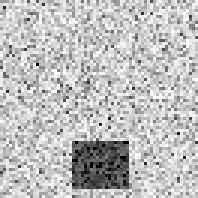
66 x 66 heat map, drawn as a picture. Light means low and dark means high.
Histogram: skewed, a long tail of high values. Stripes: none. Ninth with the highest average: bottom middle. Odd patch: higher, in the bottom middle.
